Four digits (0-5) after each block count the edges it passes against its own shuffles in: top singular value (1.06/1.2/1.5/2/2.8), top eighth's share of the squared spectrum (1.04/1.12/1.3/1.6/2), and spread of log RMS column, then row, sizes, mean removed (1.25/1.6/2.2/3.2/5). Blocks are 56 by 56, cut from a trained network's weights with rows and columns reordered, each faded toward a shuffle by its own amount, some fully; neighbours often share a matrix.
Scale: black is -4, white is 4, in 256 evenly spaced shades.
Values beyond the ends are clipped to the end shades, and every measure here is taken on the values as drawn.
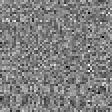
4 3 1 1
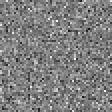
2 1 0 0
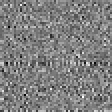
4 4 1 3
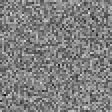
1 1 0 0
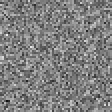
1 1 0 0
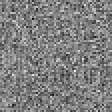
3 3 2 0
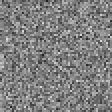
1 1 0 0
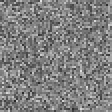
0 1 0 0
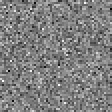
0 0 0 0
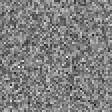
1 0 0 0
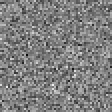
2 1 0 0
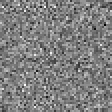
3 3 1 1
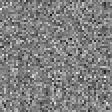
3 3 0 1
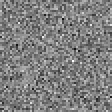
0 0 0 0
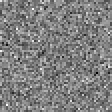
0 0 0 0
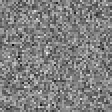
0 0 0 0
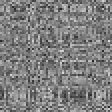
4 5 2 3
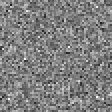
2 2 0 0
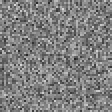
0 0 0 0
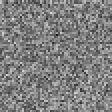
2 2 0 1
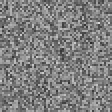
0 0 0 0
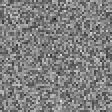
0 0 0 0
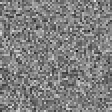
2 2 0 0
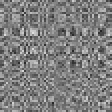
5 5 3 3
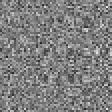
4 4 2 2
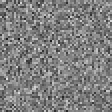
3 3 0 1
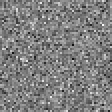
1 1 0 0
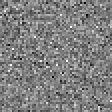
2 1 0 0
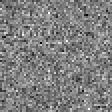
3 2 0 1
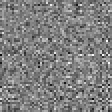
4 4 2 2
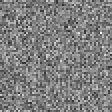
3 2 0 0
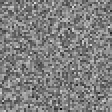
1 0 0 0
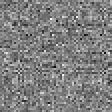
4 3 1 2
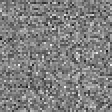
3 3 0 1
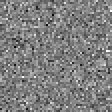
2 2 0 1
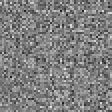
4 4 1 2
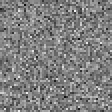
2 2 0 0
